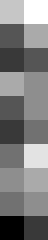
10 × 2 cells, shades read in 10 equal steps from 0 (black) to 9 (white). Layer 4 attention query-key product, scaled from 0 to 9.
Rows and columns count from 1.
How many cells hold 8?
1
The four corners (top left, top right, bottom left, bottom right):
7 9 0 2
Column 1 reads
7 3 2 6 3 2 4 5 4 0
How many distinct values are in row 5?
2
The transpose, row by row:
7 3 2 6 3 2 4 5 4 0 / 9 6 3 5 5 4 8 6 5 2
